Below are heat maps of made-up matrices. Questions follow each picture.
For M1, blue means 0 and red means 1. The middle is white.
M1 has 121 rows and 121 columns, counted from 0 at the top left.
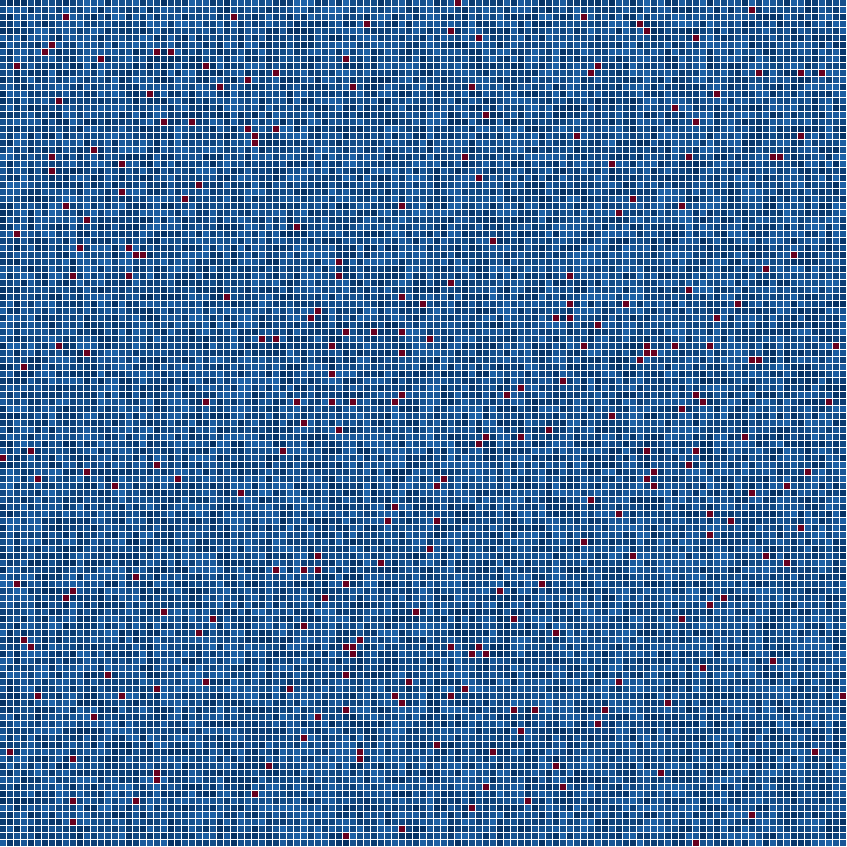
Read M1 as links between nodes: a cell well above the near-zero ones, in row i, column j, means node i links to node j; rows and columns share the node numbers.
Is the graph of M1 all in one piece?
no
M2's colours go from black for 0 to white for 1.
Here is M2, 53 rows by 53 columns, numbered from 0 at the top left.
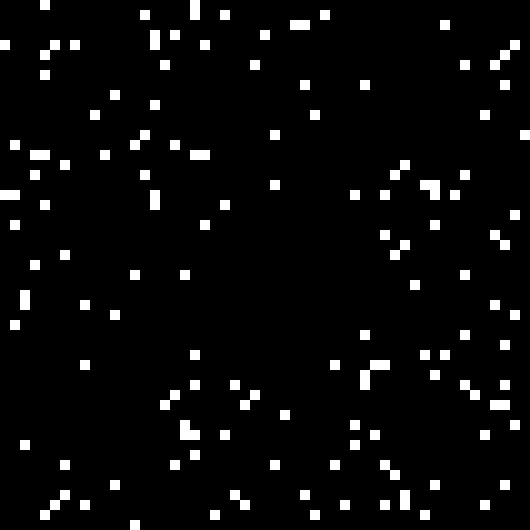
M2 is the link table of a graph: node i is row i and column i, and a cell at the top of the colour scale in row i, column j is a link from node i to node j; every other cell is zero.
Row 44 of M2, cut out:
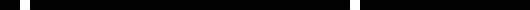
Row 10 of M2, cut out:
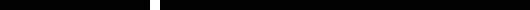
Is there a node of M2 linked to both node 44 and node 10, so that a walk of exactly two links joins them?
no
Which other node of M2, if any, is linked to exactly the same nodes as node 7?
none
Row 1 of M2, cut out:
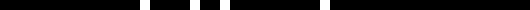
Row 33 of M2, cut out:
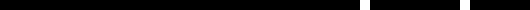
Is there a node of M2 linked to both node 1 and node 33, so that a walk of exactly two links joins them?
no
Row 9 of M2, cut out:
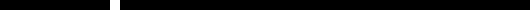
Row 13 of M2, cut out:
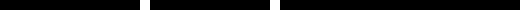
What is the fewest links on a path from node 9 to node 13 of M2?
6
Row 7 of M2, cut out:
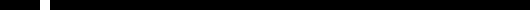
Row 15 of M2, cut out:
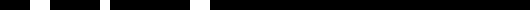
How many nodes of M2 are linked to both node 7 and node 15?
1
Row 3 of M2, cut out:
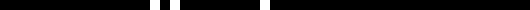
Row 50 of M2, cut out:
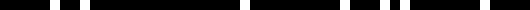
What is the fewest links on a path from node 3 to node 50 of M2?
4
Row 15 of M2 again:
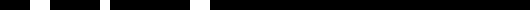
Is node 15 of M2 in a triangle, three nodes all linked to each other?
yes
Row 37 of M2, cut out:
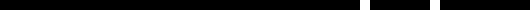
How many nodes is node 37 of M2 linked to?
2
